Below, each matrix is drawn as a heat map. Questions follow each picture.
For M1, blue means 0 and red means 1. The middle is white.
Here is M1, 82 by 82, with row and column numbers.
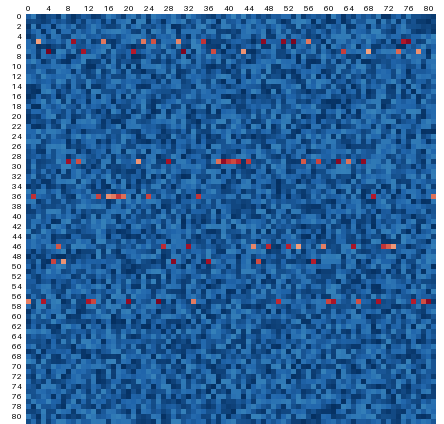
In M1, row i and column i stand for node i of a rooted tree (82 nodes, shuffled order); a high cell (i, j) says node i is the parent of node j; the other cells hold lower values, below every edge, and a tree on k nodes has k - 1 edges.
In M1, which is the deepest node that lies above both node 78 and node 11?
7
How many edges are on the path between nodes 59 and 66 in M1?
4
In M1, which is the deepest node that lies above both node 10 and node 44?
29
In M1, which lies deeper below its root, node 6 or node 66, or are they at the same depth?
the same depth
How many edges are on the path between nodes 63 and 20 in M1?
4
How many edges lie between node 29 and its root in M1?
1
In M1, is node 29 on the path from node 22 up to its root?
yes
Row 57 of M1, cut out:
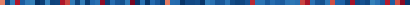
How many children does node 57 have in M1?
15
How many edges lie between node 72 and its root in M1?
2
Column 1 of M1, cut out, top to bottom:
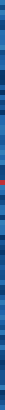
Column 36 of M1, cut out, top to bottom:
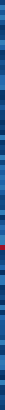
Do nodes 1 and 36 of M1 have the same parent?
no
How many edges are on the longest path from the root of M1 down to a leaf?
2
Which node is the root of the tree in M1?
49
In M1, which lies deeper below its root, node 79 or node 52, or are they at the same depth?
the same depth
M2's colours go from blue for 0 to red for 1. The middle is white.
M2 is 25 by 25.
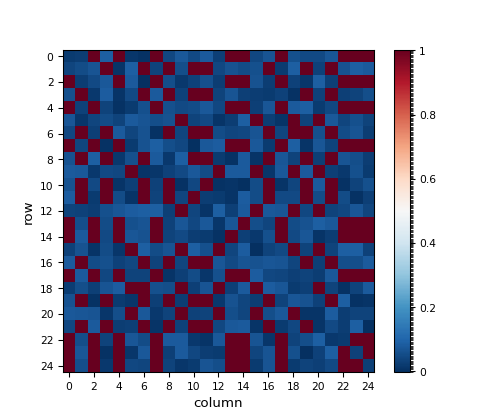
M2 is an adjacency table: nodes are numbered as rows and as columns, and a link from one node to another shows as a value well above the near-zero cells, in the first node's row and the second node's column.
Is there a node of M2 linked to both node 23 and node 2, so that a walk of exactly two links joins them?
yes
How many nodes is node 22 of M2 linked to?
9
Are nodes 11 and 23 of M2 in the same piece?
no
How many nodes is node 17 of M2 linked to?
9
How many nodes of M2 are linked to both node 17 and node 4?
8
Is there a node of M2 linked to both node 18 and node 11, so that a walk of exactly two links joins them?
yes
